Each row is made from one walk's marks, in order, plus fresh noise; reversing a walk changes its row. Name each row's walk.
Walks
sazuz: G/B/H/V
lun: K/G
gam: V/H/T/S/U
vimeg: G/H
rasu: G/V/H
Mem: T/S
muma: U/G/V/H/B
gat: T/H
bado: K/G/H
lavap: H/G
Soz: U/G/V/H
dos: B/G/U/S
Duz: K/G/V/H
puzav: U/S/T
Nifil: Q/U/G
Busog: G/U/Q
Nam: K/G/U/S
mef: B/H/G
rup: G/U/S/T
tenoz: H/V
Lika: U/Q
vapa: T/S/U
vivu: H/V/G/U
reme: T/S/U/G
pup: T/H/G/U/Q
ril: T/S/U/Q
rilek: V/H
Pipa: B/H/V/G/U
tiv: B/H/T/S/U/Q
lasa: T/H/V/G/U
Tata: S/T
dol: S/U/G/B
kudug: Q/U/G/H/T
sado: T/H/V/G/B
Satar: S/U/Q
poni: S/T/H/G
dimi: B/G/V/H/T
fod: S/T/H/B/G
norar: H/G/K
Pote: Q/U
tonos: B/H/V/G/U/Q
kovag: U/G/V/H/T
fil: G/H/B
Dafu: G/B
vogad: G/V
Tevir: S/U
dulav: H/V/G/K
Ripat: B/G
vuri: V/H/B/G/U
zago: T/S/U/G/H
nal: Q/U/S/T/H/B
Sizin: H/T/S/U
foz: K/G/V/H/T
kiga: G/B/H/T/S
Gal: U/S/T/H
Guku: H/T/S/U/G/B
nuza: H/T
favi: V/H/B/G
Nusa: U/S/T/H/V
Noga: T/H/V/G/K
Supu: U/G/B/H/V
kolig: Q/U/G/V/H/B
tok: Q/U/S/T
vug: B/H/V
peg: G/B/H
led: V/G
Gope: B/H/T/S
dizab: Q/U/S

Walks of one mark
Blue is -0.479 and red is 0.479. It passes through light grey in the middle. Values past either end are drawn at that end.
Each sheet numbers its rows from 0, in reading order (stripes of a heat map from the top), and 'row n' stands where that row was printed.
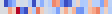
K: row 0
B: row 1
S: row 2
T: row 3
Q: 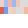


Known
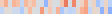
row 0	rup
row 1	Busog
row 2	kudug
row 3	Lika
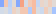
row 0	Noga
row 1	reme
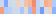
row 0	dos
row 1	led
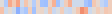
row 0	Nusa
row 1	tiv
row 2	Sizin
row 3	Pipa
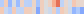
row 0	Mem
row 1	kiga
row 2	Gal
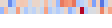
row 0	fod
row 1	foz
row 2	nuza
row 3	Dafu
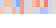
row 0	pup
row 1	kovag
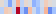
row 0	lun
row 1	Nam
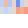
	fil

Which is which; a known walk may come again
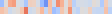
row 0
vivu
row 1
ril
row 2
rasu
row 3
gam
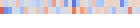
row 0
dizab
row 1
Ripat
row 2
Dafu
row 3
tonos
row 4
poni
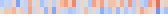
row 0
vapa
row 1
Lika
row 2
kovag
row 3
Nusa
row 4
tok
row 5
Supu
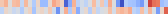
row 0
rup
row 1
tiv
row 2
Tata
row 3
dimi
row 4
Tevir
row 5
tenoz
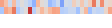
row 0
vimeg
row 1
Pote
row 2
dos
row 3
kudug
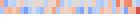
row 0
bado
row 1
Guku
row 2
Duz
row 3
nal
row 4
lavap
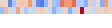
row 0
fod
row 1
Satar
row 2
nuza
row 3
Noga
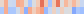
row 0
favi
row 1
vogad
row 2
Soz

